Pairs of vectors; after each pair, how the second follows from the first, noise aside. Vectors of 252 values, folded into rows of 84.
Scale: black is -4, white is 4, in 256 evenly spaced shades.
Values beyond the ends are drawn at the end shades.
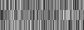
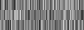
reversed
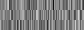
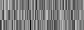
reversed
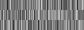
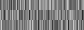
wrapped around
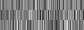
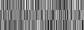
wrapped around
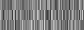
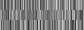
wrapped around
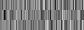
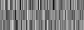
wrapped around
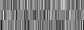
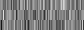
copied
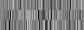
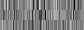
reversed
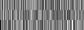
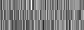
wrapped around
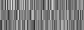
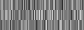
wrapped around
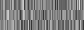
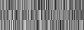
wrapped around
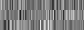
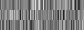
reversed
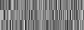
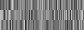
copied
